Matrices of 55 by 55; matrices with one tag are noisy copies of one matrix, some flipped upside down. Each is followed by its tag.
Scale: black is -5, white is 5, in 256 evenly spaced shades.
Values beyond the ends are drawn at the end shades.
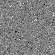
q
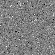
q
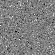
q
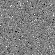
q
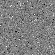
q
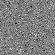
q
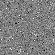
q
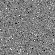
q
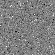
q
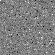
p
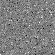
p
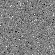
q
